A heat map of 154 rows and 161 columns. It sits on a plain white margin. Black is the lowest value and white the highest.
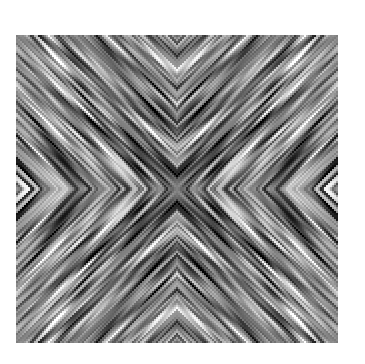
Seam: none. Average level on the scale: 50%. Slope: none. Ninth with the lowest average: centre. Odd rows or columns: none. Mirror symmetry: left to right and top to bottom.
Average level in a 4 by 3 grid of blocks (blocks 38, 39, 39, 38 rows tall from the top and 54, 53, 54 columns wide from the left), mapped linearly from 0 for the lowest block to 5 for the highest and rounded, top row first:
545
404
404
545
